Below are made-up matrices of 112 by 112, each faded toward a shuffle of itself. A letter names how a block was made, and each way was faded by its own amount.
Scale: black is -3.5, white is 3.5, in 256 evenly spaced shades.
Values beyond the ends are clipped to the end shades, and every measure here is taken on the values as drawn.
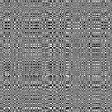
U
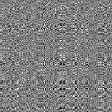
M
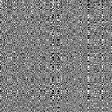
M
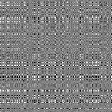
U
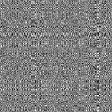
M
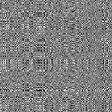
M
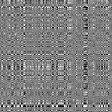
U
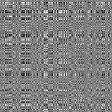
U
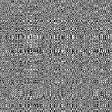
M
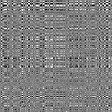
U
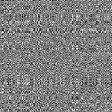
M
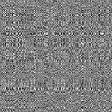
M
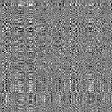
M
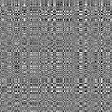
U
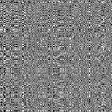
M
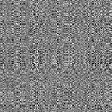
M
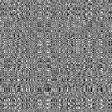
M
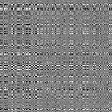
U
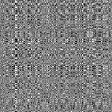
M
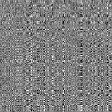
M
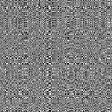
M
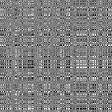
U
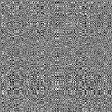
M
